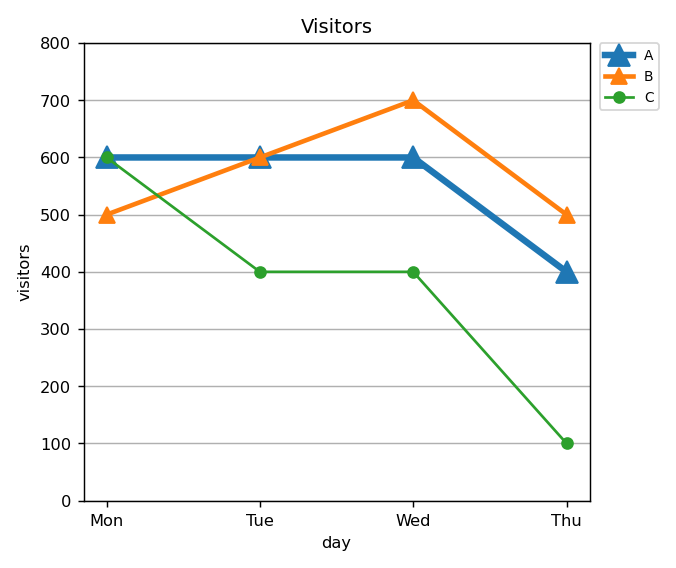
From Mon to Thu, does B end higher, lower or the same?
the same
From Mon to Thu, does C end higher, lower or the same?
lower
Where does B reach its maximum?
Wed
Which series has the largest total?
B
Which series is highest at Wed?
B
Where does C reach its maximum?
Mon
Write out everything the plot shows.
Title: Visitors
x-axis: day, ticks Mon Tue Wed Thu
y-axis: visitors, ticks 0 100 200 300 400 500 600 700 800
Legend: A, B, C
Values:
A: 600 600 600 400
B: 500 600 700 500
C: 600 400 400 100
